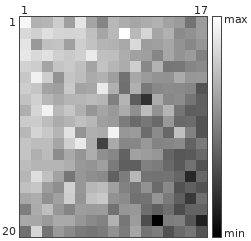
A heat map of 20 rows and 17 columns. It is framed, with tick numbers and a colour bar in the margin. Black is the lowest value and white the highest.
Odd rows or columns: none. Slope: up to the top left. Mirror symmetry: none. Ninth with the highest average: top left. Grain: fine. Ninth with the lowest average: bottom right.
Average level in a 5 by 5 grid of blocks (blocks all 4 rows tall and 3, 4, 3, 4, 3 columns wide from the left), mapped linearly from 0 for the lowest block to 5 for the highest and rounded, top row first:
55432
54322
54321
43220
33210
